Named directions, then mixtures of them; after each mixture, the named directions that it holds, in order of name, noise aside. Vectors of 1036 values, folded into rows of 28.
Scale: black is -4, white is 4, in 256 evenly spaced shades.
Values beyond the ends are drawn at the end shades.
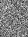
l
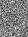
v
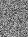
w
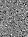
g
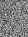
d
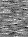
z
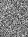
l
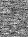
w, z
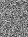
d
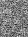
d, z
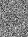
v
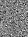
g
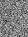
d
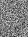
d, v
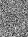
v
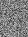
w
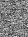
d, z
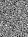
d, g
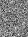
v
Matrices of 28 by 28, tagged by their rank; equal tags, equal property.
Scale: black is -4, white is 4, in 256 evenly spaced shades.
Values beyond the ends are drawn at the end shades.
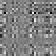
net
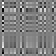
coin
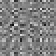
net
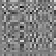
net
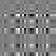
coin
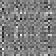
net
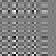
coin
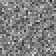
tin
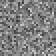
tin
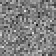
tin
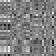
net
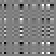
coin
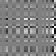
coin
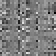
net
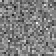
tin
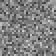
tin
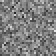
tin
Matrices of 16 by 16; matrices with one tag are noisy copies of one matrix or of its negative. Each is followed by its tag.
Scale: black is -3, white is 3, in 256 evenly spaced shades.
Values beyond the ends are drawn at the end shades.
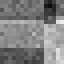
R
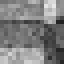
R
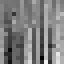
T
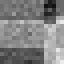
R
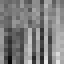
T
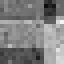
R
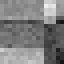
R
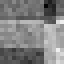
R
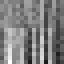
T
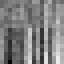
T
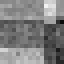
R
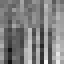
T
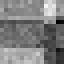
R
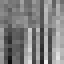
T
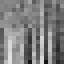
T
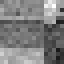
R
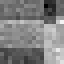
R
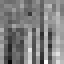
T
